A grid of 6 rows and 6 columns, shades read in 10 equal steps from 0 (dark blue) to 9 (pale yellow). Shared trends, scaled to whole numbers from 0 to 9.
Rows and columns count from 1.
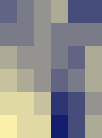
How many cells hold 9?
1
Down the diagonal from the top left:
3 4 5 3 2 6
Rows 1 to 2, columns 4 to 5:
6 2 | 4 4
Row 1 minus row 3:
-3 -1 0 2 -1 -4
